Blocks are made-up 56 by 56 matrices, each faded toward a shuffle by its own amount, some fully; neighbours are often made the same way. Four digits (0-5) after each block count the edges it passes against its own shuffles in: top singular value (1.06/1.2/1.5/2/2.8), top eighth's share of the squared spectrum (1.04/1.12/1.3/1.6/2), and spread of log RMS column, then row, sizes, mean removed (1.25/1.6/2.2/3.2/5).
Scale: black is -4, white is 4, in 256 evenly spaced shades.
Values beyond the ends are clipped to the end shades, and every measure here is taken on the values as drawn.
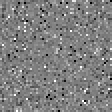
0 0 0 0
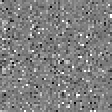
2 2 1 1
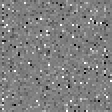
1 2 1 0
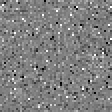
0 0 0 0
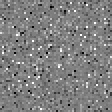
0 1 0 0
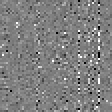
4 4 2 0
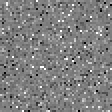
0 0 0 0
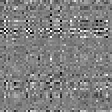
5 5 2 3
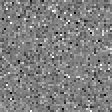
0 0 0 0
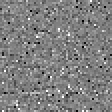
2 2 0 0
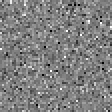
1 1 0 0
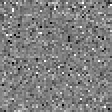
2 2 0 1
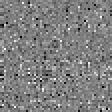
3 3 1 1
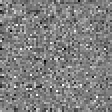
3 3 2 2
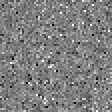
1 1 0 0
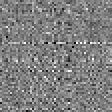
4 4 2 3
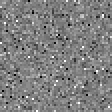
2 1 0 0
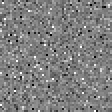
0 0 0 0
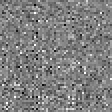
3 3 1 2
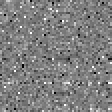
3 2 0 1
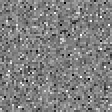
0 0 0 0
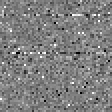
2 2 0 1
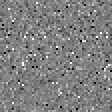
0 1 0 0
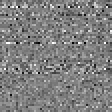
2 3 0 3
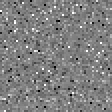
0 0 0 0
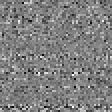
2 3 0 3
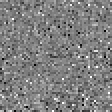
1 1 0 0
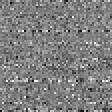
2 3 0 3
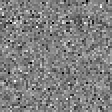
2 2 0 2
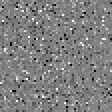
2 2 0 0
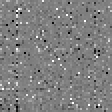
3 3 1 0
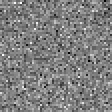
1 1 0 0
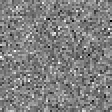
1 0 0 0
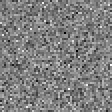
0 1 0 0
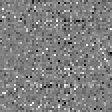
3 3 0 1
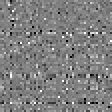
4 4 2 2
